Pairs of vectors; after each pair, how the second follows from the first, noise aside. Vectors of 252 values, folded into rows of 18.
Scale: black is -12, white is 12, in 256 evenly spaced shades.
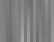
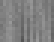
negated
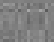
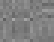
wrapped around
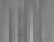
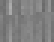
wrapped around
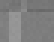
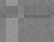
wrapped around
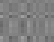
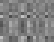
scaled up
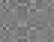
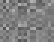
scaled up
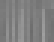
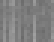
wrapped around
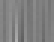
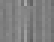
wrapped around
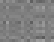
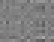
negated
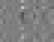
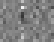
scaled up
